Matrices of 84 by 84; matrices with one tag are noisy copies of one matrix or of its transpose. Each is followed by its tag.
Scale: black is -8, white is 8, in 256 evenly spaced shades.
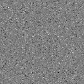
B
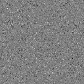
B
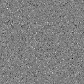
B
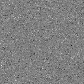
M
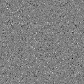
B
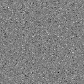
B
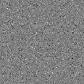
B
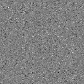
B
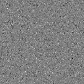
B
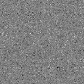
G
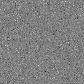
M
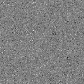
G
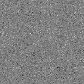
G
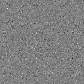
B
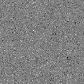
G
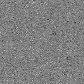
G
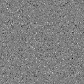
B
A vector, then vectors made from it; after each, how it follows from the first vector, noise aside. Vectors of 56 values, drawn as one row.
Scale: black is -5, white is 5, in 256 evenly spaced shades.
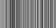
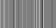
partly zeroed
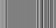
partly zeroed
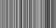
wrapped around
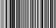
scaled up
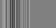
partly zeroed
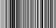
scaled up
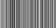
copied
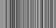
copied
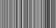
wrapped around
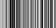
scaled up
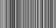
copied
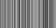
wrapped around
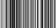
scaled up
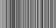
copied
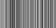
copied
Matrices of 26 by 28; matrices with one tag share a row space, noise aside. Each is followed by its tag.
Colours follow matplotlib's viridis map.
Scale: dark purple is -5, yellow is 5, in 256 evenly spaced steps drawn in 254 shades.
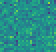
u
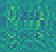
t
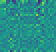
t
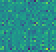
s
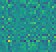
s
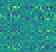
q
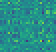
q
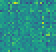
q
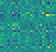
q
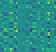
u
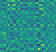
t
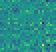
q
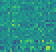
q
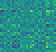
q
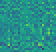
q
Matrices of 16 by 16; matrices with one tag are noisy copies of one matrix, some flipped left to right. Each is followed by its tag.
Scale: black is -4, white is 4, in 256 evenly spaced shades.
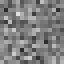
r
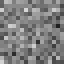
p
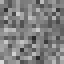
r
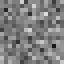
r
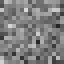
p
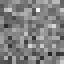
p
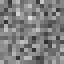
r
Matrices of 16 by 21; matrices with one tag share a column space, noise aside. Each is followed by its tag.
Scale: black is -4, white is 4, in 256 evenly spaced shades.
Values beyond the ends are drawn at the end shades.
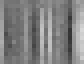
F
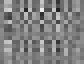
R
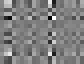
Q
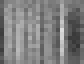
F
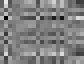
Q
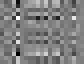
Q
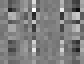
R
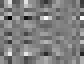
Q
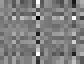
Q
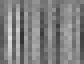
F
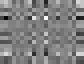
Q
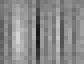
F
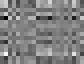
Q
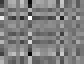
Q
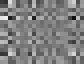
Q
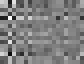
Q
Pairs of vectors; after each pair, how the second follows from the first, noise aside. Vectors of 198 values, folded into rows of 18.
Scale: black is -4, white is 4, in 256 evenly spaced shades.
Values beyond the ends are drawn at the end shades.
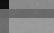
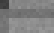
shrunk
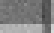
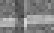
wrapped around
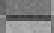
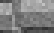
wrapped around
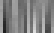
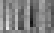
wrapped around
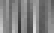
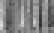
wrapped around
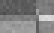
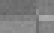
shrunk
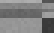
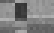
wrapped around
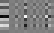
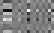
wrapped around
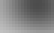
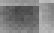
wrapped around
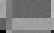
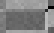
wrapped around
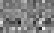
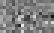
wrapped around
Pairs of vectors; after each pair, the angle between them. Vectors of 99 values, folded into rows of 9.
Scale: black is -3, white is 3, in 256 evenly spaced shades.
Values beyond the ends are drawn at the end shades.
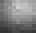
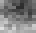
nearly opposite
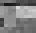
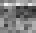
nearly opposite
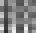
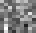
partly opposed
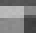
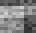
nearly parallel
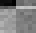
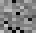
orthogonal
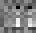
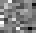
orthogonal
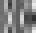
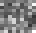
partly aligned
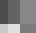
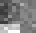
nearly parallel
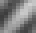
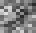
partly opposed
